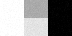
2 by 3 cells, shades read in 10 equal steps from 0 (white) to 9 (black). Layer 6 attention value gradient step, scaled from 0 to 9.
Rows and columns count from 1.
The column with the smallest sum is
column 1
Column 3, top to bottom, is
9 9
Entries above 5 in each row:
1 1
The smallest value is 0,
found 2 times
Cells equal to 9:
2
